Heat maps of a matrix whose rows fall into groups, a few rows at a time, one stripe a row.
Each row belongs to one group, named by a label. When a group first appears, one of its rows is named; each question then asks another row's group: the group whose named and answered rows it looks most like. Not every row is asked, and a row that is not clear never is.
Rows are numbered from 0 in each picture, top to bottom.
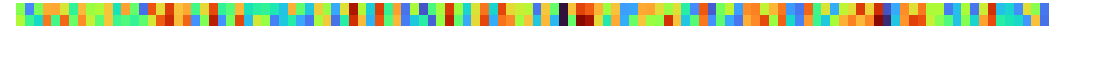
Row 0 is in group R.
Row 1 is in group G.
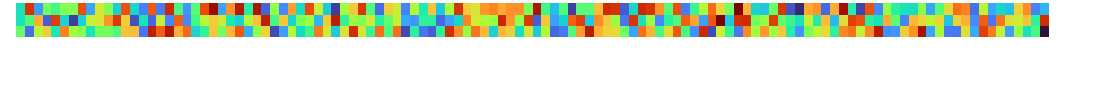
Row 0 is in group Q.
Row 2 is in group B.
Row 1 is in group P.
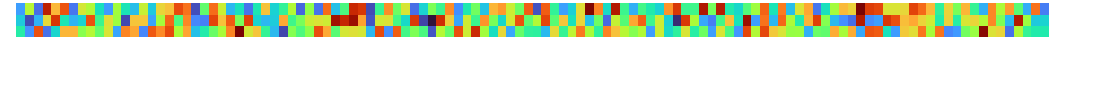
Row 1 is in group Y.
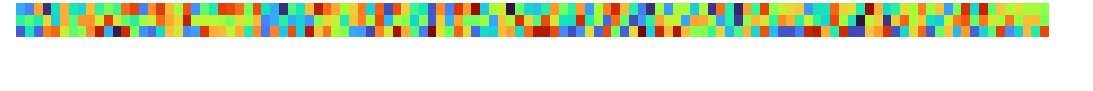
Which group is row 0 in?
B
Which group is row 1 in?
G
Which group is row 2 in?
Q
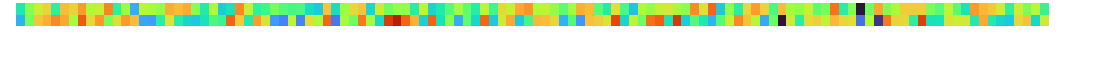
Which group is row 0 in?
G
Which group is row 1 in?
Q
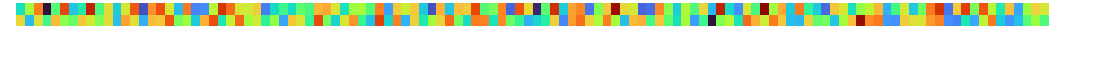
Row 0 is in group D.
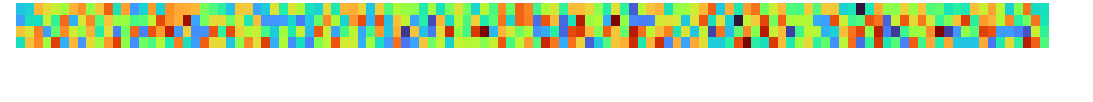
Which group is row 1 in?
G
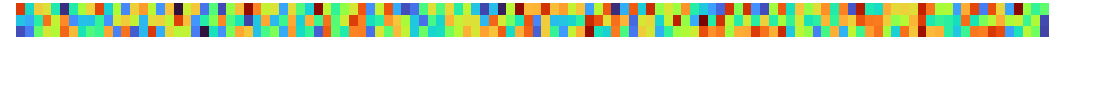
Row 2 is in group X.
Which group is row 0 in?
Y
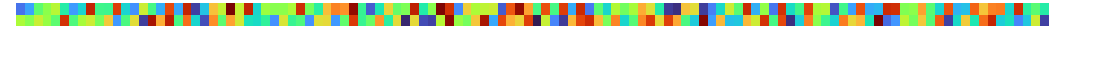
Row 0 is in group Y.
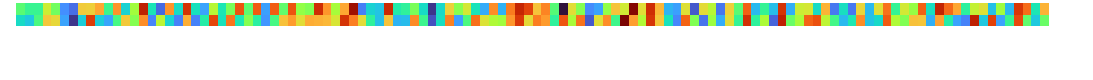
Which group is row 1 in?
Y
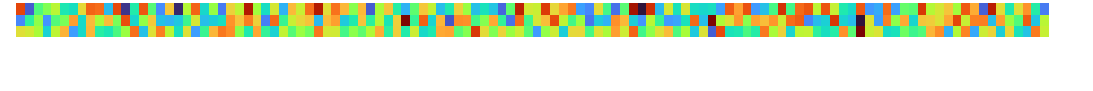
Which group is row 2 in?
D
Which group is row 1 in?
X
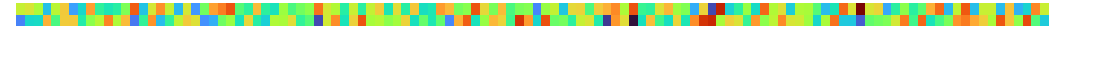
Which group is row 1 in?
X
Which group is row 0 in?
D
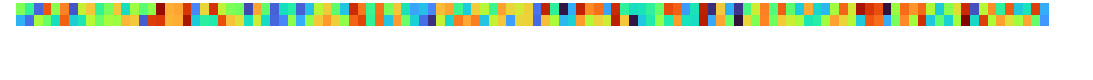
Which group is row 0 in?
G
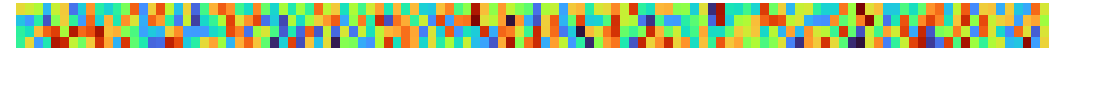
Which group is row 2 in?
Q
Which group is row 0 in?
D
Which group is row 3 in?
Q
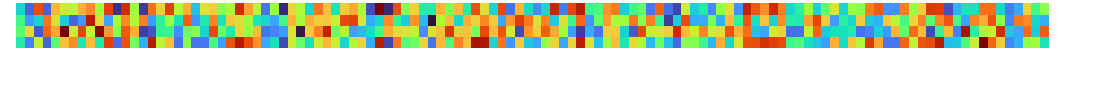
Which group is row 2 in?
Q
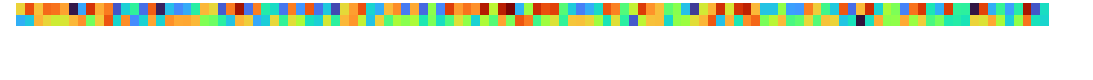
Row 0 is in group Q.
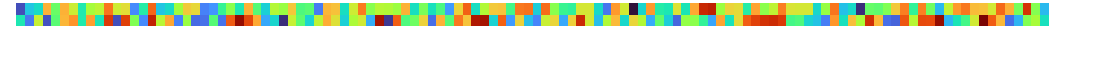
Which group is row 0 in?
X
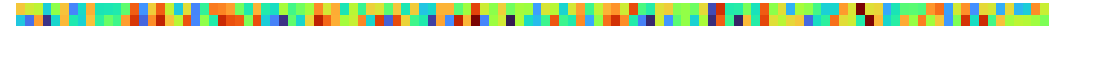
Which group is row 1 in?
B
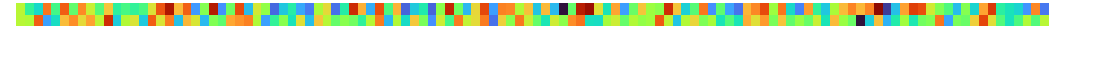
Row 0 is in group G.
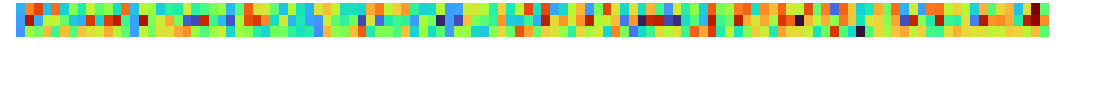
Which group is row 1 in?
P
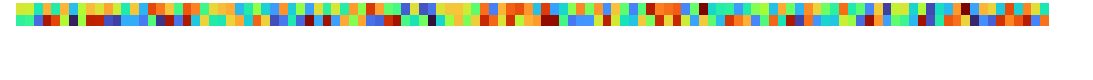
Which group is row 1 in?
Q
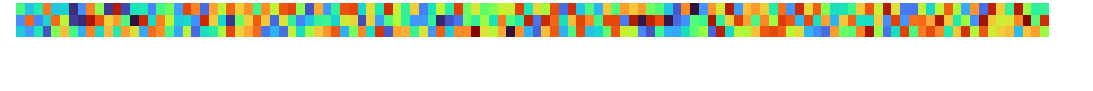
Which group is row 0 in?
Y
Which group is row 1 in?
P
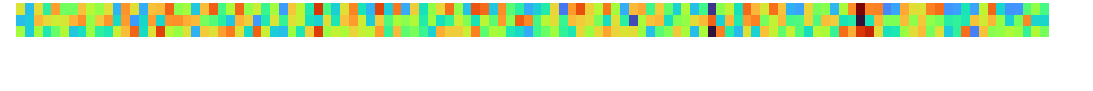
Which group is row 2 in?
B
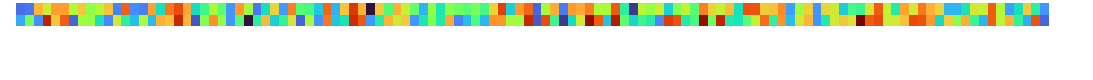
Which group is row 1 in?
G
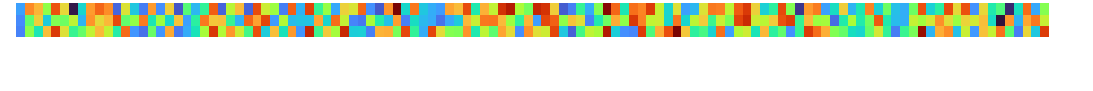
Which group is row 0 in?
Q
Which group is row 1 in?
P
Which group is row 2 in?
Q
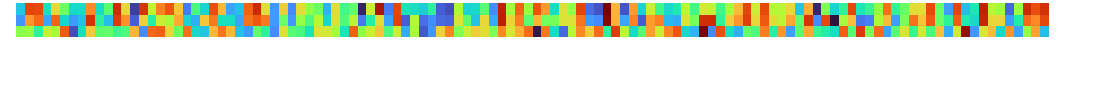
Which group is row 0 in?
P
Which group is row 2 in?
D
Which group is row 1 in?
P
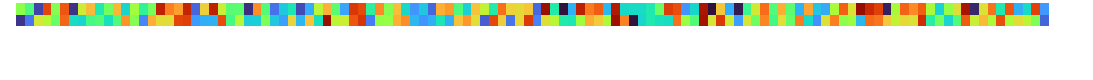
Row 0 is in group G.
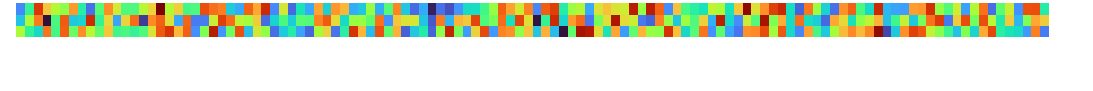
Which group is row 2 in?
G
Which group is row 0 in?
P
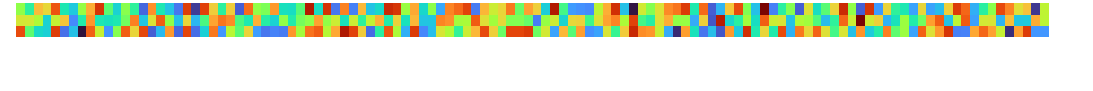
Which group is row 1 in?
D
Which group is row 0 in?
Q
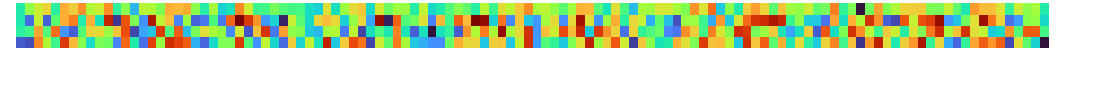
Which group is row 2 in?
P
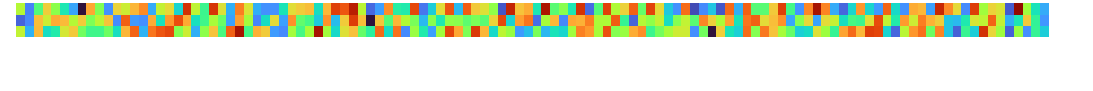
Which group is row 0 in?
Y
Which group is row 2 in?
B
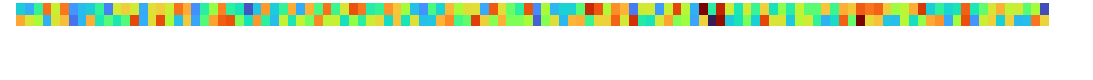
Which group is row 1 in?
D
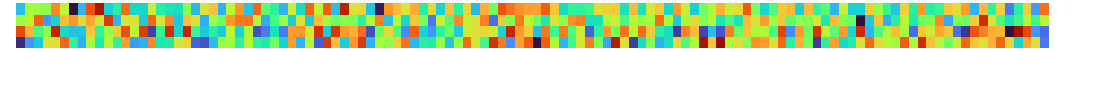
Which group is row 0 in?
Q
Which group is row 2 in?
Y
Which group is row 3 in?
X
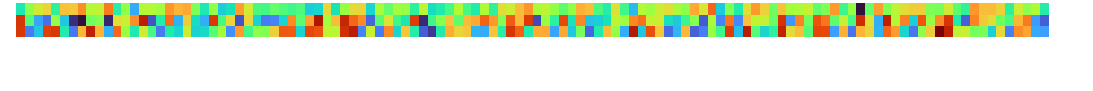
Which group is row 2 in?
Y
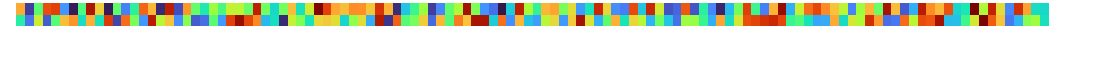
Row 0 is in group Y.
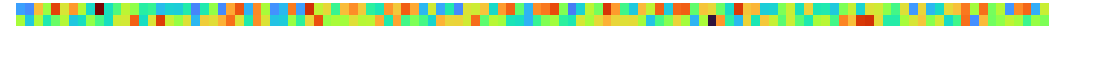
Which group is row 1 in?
B
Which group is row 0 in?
Q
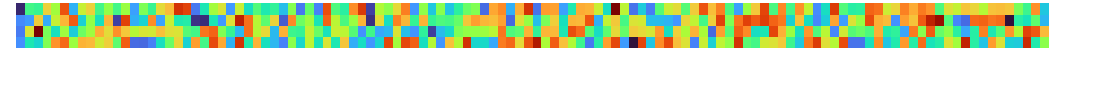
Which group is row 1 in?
X
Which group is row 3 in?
Q
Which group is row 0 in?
G
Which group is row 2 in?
P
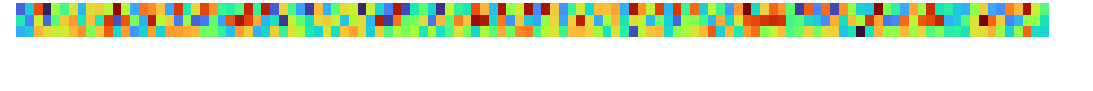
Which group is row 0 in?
P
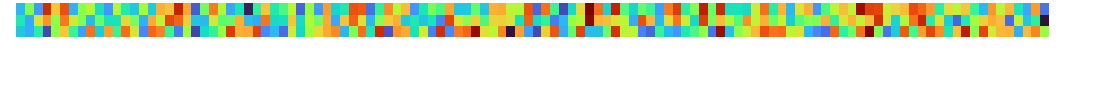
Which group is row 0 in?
G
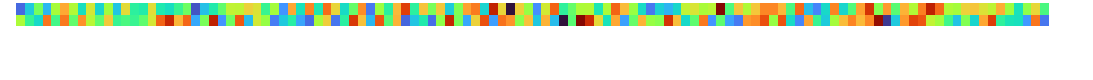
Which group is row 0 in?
X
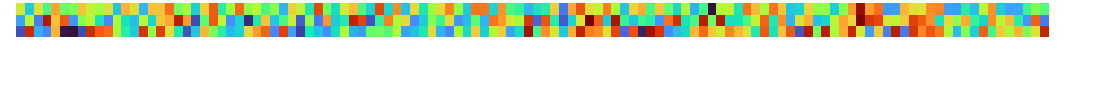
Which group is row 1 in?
G
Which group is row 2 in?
P
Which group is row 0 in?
R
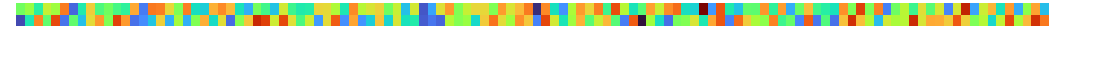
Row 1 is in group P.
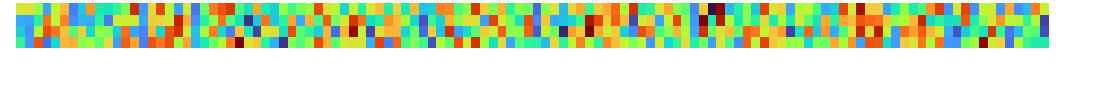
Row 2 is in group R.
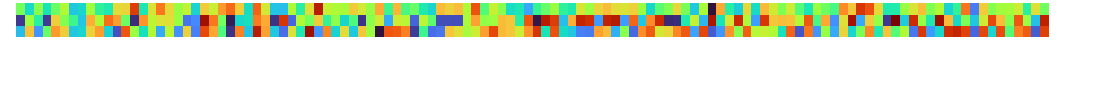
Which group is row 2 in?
Q
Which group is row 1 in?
P
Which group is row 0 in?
B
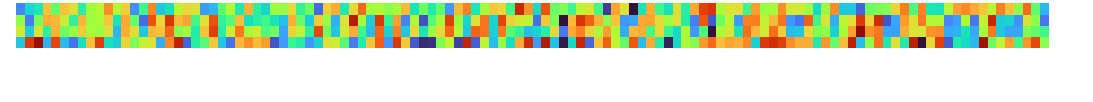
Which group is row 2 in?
R
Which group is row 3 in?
P
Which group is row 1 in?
R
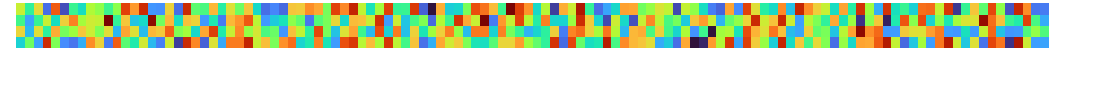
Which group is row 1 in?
X
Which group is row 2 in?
R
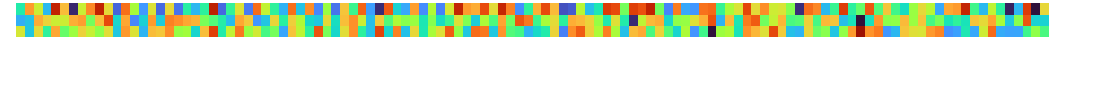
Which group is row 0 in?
Q
